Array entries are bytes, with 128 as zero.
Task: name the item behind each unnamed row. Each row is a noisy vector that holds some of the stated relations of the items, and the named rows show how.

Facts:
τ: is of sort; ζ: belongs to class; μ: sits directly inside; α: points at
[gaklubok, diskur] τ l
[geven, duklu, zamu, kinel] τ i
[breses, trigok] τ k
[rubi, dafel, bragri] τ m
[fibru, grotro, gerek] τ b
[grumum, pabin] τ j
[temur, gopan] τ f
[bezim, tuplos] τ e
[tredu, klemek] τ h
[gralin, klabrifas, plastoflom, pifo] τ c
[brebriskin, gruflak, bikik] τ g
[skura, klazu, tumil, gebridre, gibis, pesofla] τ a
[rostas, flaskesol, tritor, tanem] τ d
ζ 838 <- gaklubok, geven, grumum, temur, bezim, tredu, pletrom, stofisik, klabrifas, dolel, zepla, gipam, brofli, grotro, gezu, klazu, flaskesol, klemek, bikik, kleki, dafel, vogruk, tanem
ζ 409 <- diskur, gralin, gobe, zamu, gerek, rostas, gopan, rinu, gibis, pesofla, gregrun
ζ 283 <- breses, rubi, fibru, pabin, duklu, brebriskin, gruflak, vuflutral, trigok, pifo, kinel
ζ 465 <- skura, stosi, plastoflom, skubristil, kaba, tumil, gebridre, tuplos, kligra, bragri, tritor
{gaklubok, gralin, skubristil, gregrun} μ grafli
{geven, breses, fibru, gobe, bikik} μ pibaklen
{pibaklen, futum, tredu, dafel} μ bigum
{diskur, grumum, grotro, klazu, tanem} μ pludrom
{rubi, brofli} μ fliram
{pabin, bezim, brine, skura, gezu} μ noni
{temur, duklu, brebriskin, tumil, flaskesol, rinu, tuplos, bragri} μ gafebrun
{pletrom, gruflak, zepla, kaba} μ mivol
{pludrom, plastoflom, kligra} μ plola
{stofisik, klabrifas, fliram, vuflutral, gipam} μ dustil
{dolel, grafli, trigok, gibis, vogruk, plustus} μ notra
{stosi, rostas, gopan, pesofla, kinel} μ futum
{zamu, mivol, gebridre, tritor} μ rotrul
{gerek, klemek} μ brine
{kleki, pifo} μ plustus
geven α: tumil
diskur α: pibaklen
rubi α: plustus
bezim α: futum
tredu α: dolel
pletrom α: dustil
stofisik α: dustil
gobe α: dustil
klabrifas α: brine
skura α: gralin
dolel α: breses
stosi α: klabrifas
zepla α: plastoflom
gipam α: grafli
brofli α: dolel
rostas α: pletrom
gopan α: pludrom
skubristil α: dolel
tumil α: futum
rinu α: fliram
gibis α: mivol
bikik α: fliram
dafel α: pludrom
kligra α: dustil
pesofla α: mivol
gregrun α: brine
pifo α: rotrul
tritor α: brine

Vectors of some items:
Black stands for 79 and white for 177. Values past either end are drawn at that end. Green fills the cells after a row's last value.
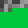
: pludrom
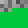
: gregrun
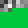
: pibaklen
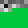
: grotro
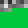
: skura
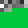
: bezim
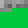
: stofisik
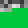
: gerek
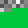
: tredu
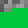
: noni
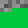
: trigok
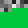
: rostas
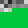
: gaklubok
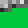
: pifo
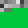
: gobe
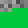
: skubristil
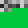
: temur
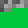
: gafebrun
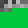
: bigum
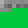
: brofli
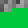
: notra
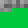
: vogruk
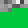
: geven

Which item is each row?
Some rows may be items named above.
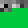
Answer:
rubi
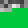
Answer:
gerek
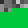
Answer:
kinel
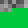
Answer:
gebridre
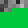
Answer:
plustus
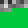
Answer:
skura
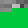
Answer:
tritor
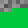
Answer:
trigok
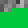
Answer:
grafli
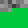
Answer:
duklu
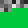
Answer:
rostas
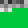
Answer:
diskur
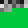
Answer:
tuplos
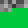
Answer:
gebridre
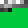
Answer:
bikik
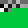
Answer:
gopan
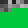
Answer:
futum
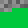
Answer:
trigok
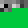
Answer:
rubi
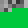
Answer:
gibis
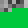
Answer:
gibis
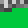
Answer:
gralin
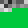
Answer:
gaklubok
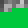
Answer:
rotrul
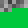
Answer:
zamu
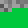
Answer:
rinu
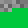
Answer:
kligra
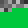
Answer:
stosi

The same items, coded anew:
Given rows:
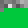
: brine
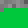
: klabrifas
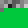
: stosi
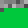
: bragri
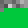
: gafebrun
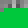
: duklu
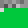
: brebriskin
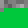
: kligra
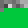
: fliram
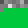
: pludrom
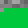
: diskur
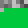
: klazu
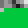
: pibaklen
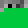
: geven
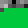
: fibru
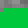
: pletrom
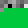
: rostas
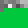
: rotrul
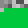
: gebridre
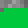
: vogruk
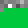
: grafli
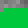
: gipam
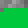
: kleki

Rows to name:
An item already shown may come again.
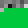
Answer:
tredu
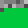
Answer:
bragri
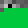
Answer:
dafel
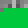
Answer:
duklu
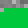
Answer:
klemek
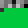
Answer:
bezim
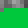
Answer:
gregrun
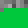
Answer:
temur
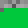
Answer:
plastoflom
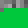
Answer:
temur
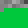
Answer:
gaklubok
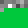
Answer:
plustus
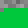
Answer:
kaba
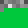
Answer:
pludrom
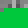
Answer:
duklu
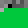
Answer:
gobe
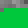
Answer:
zepla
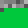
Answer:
bragri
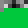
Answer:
breses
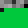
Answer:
grotro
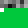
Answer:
bikik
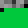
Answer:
gerek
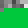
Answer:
futum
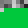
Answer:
gibis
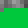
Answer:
gregrun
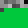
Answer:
trigok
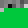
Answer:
tredu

